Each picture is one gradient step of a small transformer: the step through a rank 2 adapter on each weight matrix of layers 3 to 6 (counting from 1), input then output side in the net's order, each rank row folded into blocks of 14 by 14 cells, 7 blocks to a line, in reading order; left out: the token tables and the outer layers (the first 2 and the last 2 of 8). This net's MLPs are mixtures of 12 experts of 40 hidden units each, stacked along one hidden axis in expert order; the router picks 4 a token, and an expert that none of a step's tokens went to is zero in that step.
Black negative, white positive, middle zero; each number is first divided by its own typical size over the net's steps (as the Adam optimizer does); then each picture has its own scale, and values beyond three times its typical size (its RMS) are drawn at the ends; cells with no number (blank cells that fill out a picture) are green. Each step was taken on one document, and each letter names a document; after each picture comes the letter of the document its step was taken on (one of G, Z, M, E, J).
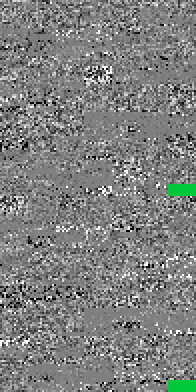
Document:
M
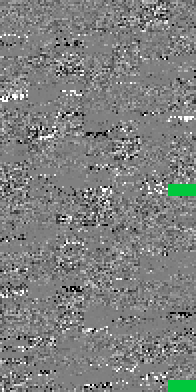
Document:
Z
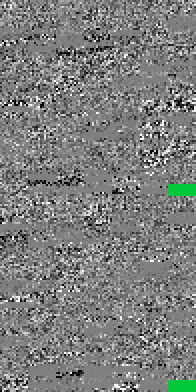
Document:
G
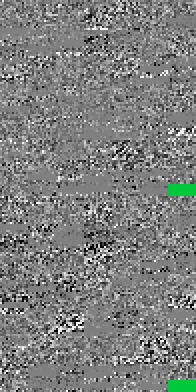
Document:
G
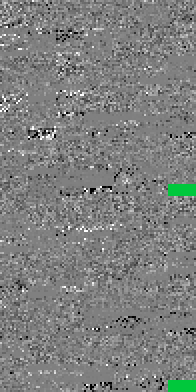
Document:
Z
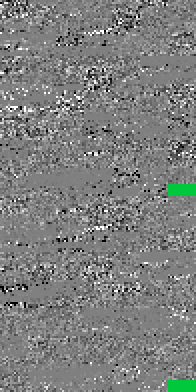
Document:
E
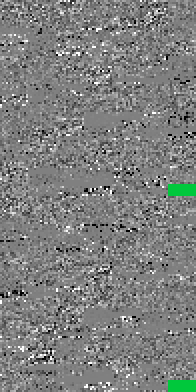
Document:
Z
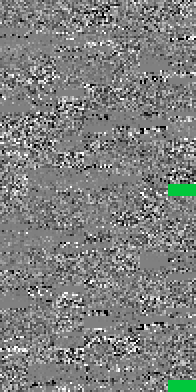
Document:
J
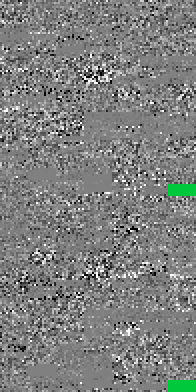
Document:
M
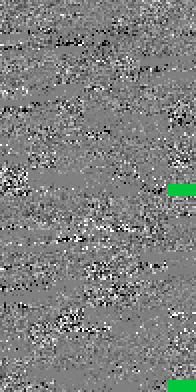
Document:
E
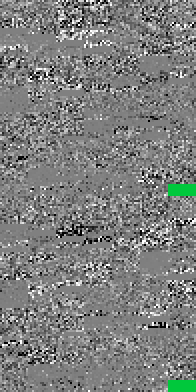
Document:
J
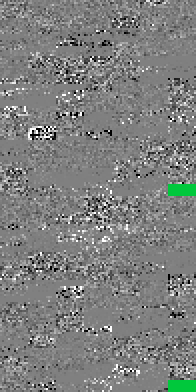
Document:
E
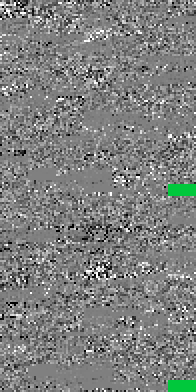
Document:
M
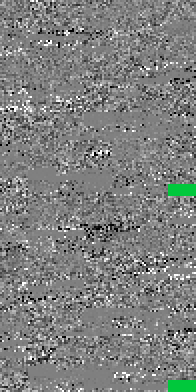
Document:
M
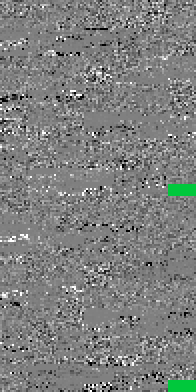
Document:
Z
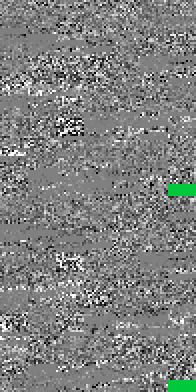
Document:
J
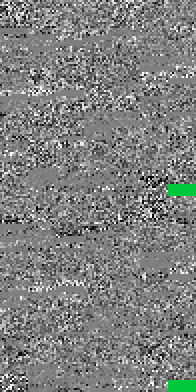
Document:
J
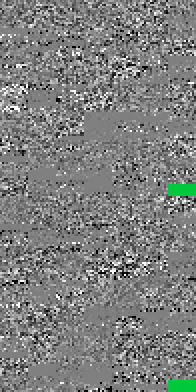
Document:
M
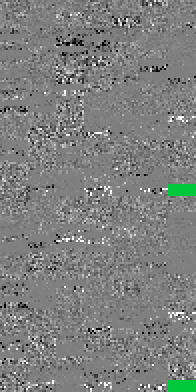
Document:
E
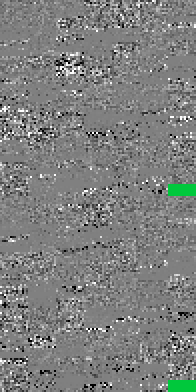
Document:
Z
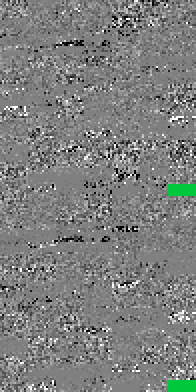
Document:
E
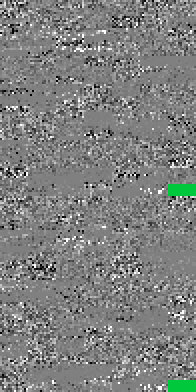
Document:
E
